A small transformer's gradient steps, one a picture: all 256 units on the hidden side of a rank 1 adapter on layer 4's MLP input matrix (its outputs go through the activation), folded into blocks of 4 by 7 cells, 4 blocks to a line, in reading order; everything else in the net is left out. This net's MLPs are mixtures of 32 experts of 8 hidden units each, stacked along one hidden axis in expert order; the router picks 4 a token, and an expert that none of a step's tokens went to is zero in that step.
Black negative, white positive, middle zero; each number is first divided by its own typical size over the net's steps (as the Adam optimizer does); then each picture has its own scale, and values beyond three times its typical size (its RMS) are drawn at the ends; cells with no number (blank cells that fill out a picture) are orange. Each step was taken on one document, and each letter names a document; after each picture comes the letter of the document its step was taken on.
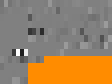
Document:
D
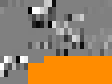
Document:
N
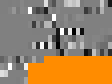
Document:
N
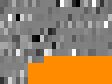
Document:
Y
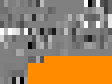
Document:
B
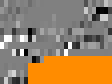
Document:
B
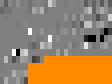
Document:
D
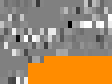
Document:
B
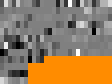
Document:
Y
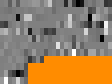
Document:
Y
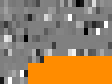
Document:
Y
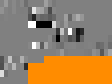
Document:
N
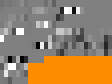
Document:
N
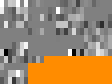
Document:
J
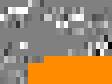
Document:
J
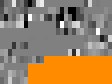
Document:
J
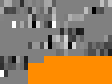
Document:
N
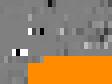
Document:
D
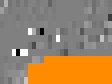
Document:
D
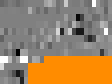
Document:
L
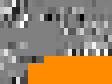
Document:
J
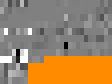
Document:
L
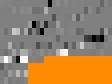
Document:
L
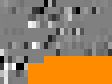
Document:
N
